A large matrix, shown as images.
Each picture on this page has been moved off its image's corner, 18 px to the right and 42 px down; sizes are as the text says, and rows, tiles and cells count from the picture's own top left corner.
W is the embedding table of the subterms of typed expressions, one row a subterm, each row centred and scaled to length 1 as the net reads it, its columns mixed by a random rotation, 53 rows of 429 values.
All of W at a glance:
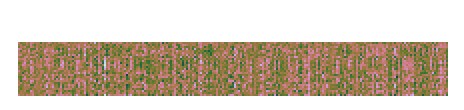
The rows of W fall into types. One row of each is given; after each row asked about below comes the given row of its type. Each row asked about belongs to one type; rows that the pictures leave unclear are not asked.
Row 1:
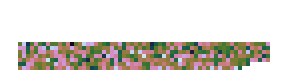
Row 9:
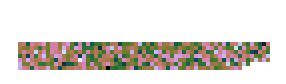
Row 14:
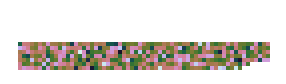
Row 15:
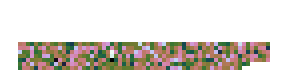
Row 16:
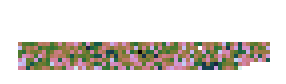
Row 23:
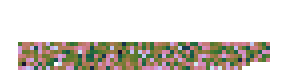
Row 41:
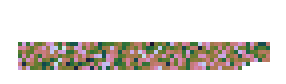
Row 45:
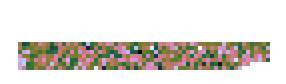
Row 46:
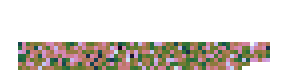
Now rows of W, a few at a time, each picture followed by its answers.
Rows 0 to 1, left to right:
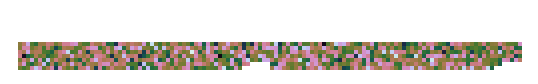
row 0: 14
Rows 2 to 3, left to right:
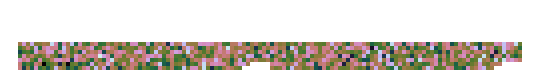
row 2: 41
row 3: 46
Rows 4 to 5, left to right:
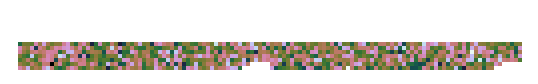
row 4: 9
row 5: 45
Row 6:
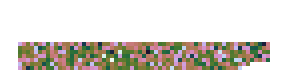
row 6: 16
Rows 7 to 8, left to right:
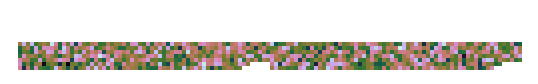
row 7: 41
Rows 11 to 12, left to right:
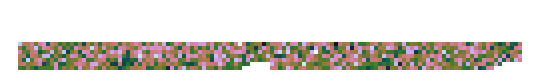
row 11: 15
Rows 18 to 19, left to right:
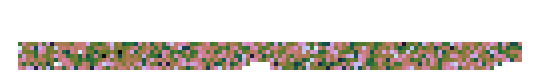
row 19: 41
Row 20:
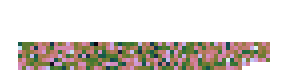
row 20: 9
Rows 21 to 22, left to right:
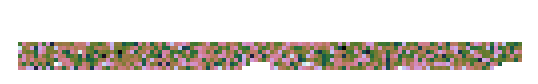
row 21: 23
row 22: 23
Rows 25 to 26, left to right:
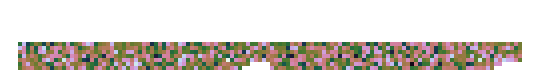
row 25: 1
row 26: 45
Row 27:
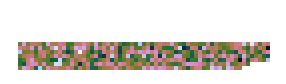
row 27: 23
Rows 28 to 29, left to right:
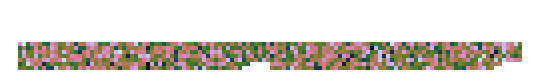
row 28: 1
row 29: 46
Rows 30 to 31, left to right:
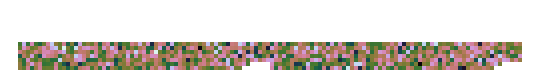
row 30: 41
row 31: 41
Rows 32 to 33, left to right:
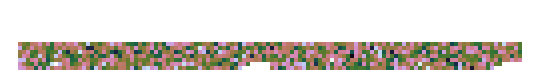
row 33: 46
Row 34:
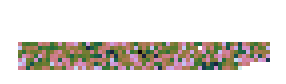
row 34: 16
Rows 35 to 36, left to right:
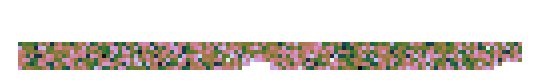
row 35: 45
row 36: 9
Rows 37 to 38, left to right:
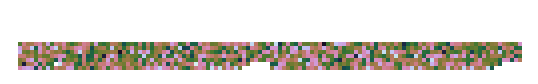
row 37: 23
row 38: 1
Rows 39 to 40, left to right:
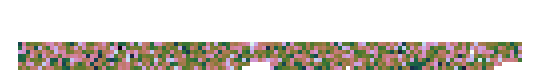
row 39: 46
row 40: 45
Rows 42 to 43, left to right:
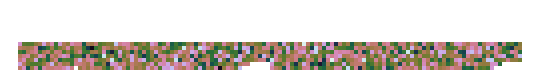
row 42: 16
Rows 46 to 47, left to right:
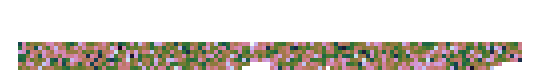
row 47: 16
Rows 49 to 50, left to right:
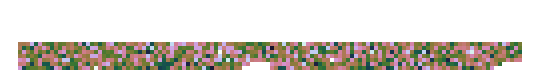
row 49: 45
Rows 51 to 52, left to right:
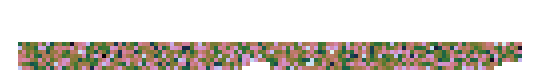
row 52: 23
